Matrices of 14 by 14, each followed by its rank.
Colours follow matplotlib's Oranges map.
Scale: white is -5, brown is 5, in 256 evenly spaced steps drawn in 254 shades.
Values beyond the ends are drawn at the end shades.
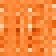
three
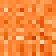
three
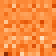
three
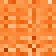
three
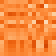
two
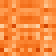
two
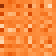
two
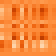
one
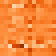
three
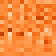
three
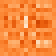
two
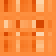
one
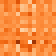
two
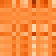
one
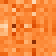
three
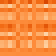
one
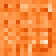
three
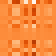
one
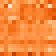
three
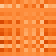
one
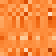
two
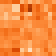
two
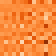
two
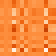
one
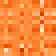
two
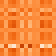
one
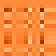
one
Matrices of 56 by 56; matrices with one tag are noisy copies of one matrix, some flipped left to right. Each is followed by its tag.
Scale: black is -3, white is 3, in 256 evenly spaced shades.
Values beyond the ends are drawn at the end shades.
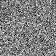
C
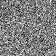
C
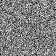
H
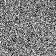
C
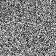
C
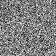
C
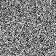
C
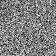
C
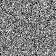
H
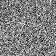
C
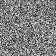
C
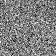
C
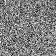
C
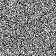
H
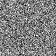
H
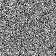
H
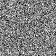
H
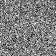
C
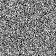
H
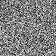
C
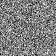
H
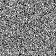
H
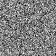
H
